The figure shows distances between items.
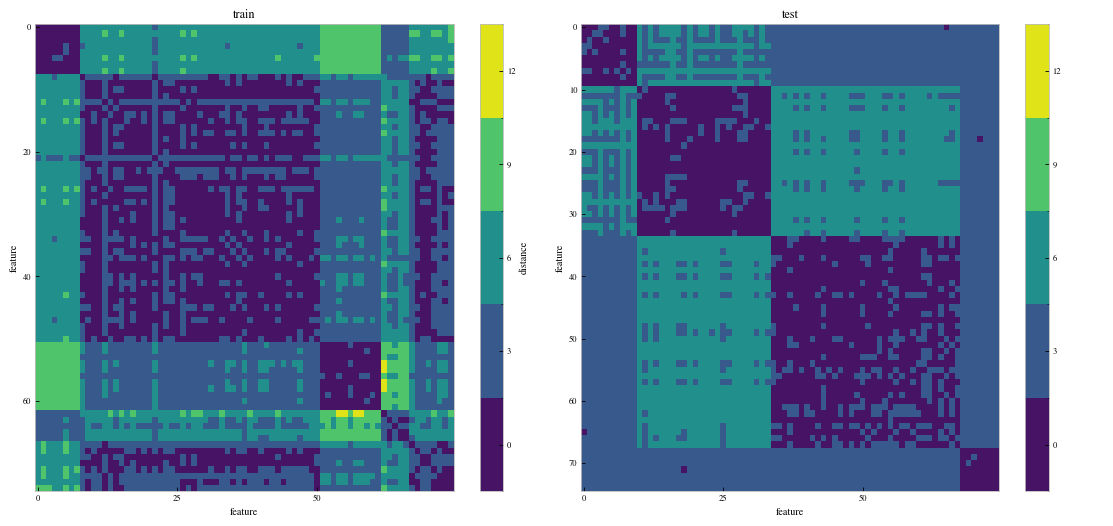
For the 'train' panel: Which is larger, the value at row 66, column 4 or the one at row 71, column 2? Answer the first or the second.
the second
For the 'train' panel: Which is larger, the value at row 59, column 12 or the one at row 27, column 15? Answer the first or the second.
the first
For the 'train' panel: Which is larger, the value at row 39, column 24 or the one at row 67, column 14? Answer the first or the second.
the second
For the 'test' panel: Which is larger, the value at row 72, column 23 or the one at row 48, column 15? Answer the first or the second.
the second
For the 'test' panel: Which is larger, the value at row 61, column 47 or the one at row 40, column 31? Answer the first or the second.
the second
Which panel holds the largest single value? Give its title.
train
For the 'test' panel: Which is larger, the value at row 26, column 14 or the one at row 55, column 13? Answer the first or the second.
the second
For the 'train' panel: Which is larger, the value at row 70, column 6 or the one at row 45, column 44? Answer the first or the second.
the first
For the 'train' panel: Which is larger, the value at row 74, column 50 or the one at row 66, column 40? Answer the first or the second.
the second
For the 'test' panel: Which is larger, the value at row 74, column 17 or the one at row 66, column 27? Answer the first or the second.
the second
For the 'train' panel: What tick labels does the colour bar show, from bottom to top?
0, 3, 6, 9, 12
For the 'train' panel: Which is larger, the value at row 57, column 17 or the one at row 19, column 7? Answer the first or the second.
the second
